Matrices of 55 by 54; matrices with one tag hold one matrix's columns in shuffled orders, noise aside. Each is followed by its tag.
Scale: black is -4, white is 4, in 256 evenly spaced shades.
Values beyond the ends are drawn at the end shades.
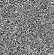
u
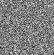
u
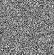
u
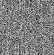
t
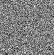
u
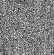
t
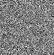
u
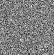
u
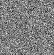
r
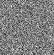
u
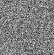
r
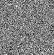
u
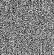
t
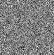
u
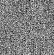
t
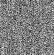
t
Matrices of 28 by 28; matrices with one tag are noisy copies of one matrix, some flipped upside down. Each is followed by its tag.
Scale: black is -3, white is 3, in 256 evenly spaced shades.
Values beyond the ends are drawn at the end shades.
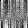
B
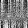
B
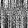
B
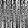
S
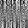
S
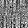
S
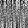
S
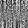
S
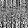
S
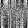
B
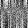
B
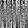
S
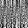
S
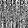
S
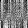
B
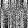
B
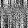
B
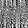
S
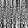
S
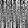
S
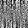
S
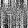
B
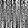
S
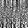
S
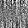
S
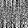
S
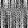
B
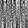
S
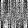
B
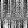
B
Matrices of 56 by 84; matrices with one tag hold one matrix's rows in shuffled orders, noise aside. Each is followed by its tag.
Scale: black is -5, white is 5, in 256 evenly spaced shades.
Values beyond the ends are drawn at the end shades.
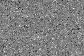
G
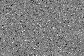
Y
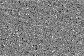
G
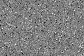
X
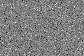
X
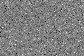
X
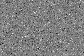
Y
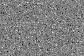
G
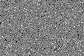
X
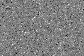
Y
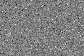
X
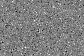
Y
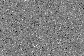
Y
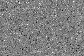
G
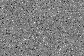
Y
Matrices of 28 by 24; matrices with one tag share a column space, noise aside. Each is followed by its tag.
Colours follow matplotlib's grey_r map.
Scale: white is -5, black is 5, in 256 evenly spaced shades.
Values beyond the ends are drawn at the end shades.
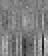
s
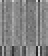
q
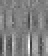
s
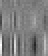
s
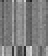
q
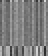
q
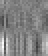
s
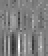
s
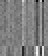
q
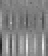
s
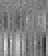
s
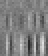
s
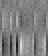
s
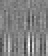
s
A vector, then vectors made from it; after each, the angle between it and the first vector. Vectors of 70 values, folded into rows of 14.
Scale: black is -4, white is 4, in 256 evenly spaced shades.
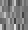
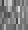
partly opposed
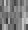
partly opposed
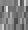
orthogonal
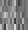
nearly parallel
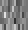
nearly parallel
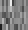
partly opposed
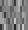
nearly opposite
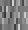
partly opposed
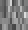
partly opposed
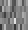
nearly opposite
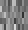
nearly parallel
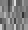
nearly parallel
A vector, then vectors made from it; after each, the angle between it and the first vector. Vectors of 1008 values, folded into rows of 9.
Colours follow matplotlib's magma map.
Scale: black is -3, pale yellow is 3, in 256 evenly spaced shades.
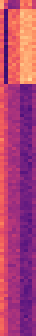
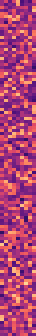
orthogonal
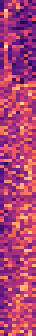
partly opposed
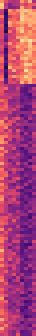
nearly parallel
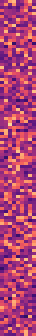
orthogonal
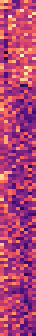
partly aligned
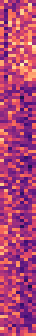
partly aligned
